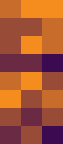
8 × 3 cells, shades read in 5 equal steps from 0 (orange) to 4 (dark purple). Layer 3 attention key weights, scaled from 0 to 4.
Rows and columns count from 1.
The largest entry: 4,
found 2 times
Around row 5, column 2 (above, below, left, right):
3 2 1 2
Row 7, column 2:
3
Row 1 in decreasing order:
1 0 0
